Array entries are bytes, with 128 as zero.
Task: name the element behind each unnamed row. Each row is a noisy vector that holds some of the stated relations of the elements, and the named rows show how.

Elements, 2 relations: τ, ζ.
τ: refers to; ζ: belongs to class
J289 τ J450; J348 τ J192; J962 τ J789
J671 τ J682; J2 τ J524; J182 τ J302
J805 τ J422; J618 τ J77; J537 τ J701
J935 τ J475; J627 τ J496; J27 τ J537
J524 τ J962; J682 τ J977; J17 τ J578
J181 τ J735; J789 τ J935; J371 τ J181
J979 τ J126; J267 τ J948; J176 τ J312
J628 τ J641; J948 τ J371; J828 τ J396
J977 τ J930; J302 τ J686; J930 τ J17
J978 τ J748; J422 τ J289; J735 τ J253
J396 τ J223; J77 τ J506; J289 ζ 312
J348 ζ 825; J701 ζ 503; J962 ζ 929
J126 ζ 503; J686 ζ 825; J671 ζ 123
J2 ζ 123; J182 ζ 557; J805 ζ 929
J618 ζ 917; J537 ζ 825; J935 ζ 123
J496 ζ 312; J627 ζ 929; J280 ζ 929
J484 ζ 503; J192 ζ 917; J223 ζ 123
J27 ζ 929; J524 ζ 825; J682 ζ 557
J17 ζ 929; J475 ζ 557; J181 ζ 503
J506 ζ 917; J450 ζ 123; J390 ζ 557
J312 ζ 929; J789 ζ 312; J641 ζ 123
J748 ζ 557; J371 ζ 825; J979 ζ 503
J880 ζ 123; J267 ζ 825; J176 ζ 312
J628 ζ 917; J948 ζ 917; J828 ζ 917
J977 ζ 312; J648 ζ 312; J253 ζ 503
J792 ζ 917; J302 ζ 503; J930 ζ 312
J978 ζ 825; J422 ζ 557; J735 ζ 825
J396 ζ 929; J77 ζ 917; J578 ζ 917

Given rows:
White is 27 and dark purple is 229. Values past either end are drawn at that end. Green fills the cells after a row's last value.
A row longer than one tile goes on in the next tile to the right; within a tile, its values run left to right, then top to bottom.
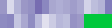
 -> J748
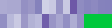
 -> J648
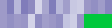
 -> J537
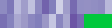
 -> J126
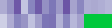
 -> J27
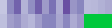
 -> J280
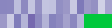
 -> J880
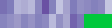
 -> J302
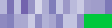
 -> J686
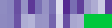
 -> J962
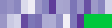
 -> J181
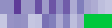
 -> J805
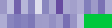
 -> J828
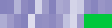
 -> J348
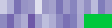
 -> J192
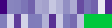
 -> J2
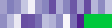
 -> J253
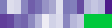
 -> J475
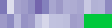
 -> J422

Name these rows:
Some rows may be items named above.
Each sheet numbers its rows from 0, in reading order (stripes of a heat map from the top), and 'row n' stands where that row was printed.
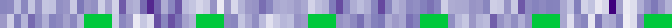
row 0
J880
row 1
J17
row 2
J748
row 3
J979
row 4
J648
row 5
J267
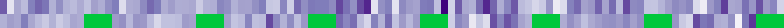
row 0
J182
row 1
J390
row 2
J176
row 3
J524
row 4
J17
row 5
J312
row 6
J181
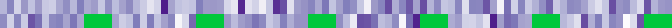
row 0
J450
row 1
J371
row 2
J948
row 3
J253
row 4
J930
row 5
J735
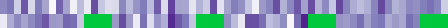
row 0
J671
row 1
J578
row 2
J253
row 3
J979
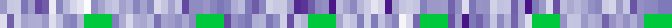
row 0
J682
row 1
J496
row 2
J789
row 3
J371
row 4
J935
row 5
J289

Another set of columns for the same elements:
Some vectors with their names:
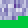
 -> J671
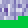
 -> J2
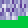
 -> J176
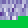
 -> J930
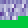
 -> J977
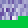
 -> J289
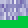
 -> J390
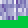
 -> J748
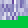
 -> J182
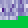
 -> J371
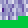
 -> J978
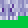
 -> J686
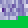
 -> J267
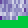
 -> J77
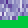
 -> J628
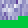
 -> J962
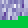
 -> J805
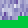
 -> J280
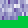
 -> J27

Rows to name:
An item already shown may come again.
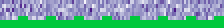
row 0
J176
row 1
J524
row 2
J17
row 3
J450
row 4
J962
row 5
J422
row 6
J450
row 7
J648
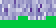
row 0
J880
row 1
J686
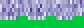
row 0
J537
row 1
J686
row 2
J475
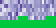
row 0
J979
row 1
J475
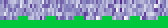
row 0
J578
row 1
J682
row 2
J948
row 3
J789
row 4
J496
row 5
J312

